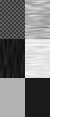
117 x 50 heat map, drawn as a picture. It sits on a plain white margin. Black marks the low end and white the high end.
The table splits into 3 rows of 2 panels. Panel 1,1: low, checkered. Panel 1,2: high, streaked across. Panel 2,1: very low, streaked downward, faint in contrast. Panel 2,2: very high, streaked across, faint in contrast. Panel 3,1: high, flat. Panel 3,2: very low, flat.
